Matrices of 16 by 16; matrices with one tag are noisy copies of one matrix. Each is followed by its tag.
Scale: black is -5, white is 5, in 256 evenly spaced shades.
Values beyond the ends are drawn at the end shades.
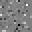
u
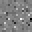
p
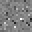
p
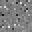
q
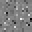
p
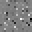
p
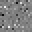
q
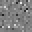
q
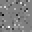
q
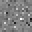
p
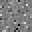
u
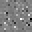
p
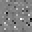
p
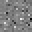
p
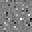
p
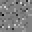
q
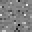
u
